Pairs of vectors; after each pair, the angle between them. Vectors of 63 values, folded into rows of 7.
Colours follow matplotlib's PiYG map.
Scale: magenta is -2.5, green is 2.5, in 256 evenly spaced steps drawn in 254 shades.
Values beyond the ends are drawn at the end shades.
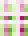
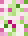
orthogonal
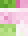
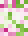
partly opposed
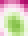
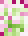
partly aligned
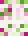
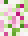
partly aligned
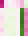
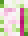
nearly opposite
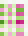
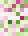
partly opposed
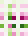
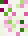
orthogonal
